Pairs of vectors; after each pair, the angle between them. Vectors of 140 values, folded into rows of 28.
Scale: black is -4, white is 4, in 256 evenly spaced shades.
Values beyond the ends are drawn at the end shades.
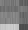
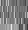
partly aligned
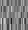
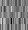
nearly parallel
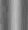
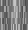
partly aligned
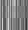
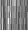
nearly parallel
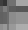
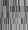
partly aligned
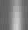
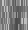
partly opposed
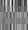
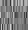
partly opposed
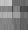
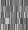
orthogonal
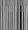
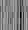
nearly parallel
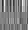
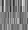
nearly parallel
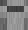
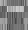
nearly opposite
